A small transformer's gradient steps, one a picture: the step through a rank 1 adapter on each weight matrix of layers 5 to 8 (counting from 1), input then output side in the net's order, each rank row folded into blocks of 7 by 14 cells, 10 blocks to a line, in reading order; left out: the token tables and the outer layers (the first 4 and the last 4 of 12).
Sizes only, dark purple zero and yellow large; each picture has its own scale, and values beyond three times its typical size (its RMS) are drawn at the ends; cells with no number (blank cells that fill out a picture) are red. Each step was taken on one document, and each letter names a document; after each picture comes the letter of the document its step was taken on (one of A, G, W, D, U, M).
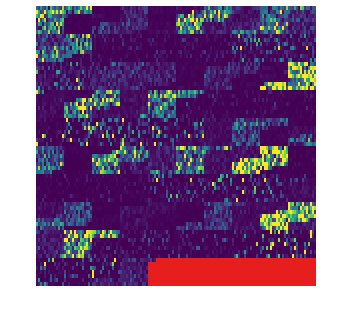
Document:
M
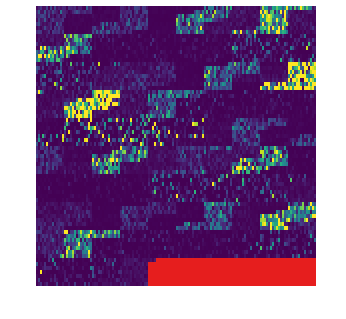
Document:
M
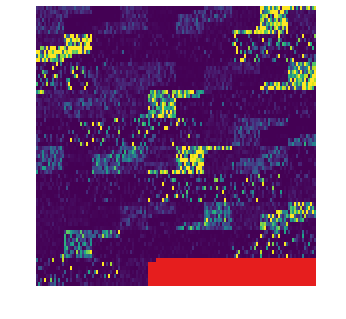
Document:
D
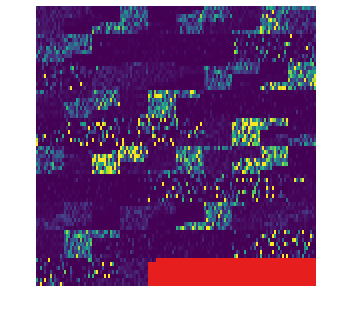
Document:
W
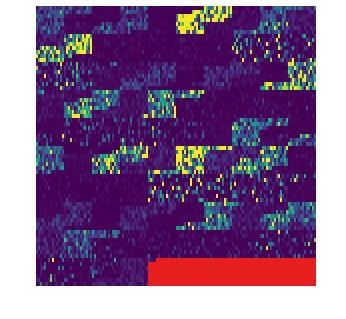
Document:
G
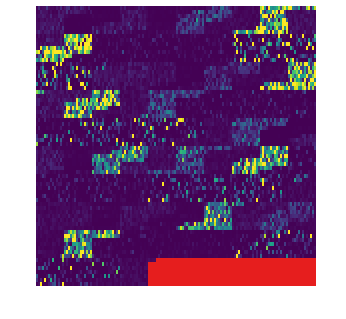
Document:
D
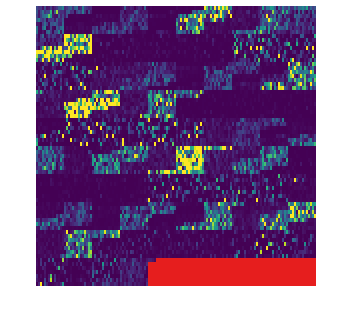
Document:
W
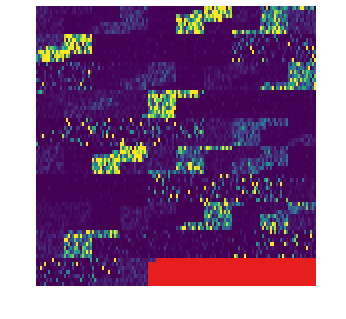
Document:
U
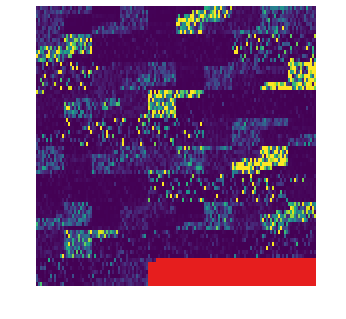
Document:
W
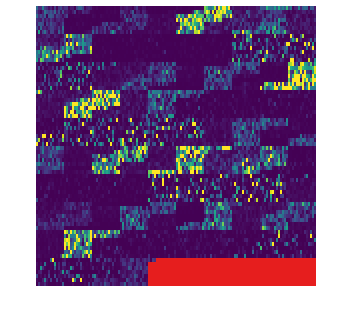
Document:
U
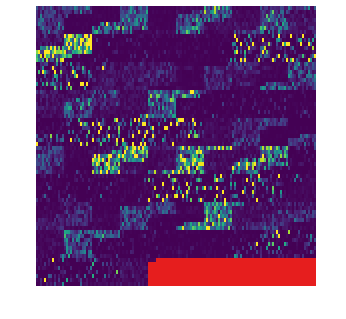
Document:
D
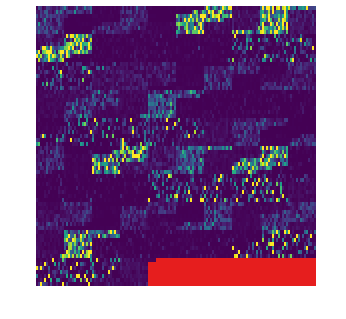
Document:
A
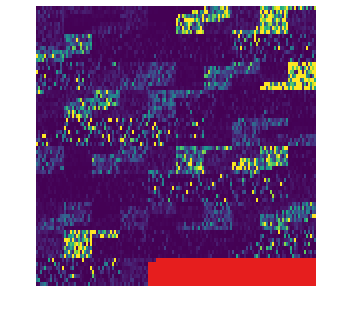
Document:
M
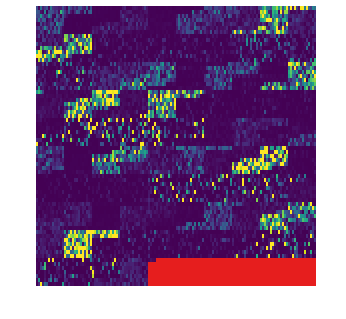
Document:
M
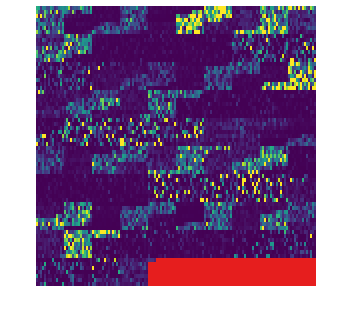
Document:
U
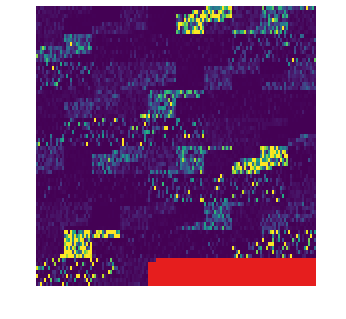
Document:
A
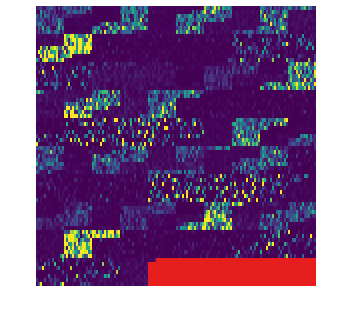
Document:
D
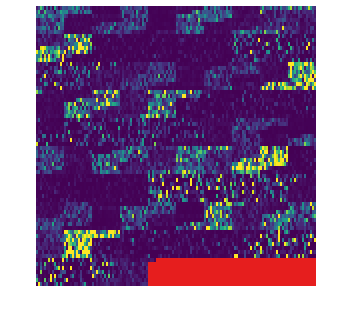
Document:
G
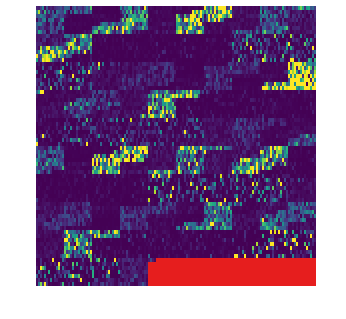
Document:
U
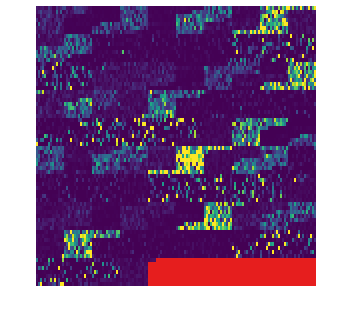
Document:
D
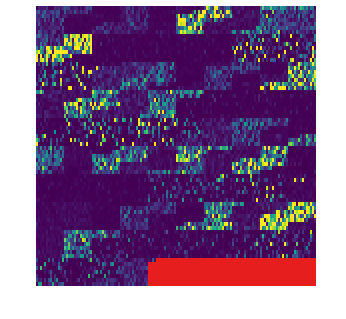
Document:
W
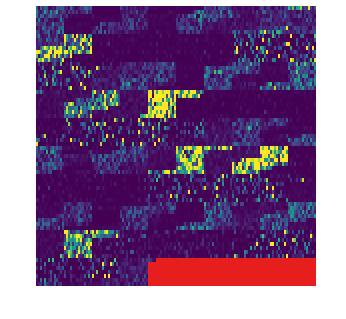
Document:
W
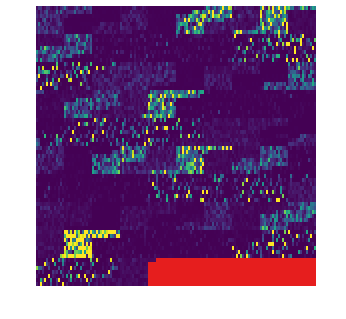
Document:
A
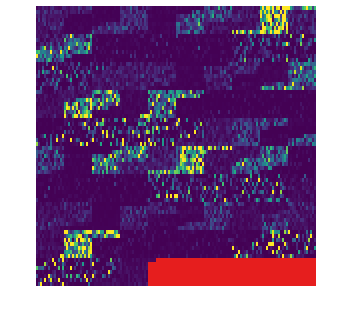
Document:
A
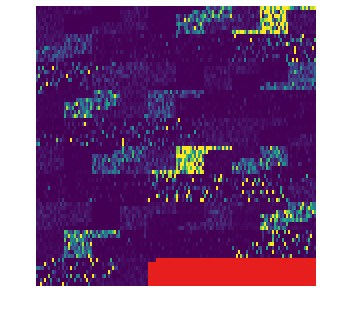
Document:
A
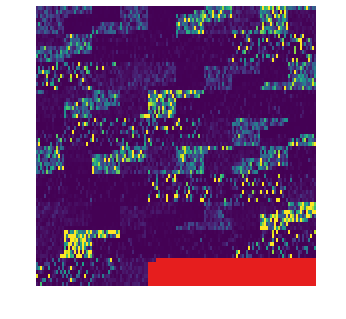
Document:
A
